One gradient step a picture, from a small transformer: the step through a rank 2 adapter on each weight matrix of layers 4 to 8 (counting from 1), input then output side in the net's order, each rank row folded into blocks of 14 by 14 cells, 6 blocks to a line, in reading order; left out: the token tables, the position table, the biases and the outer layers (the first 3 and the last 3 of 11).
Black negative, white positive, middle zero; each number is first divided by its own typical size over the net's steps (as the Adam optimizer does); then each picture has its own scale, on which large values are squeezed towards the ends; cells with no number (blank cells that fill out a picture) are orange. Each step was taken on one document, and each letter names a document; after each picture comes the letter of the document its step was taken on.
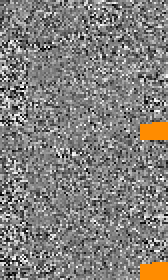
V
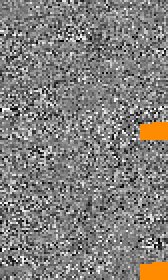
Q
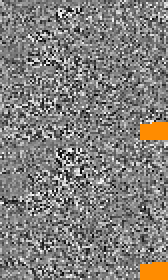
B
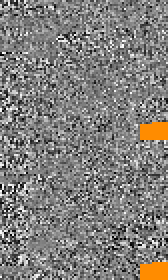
Q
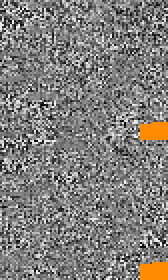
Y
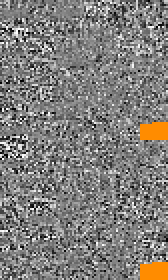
V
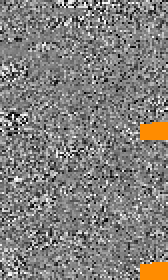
V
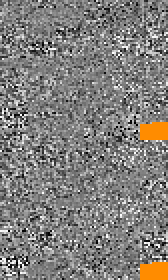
V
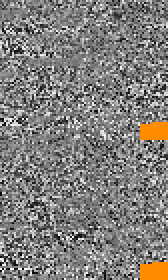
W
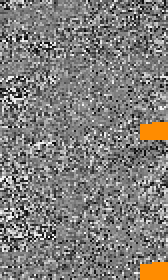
V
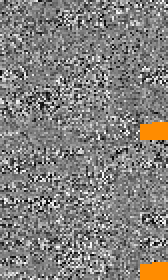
B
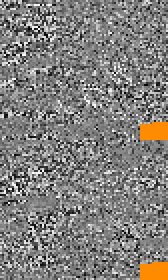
W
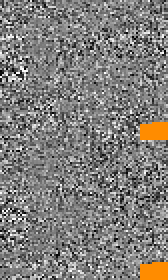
Q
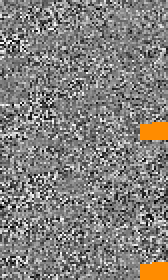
B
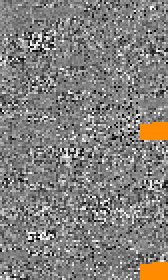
V
